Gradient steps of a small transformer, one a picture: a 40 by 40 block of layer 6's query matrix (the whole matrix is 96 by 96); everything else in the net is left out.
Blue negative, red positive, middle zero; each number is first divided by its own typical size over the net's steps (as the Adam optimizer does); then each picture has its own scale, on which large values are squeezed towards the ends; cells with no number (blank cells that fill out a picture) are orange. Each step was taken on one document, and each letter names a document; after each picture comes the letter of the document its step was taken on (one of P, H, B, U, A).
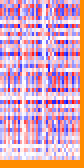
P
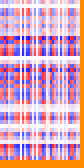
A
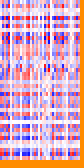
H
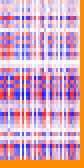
A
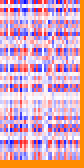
P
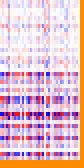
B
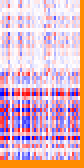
H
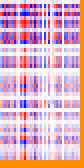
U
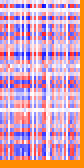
A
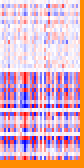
U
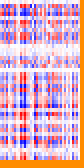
U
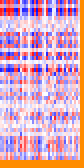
P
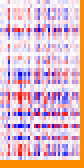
B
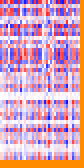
P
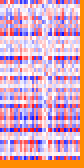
P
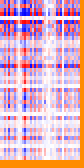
U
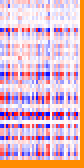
B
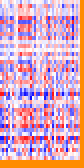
H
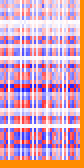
A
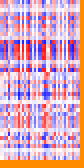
A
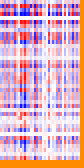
U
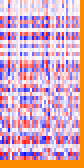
H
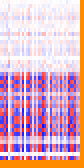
A
